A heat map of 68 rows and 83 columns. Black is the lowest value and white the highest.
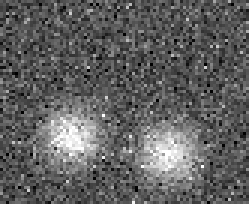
Histogram: skewed, a long tail of high values. Average level on the scale: 40%. Bumps: two.
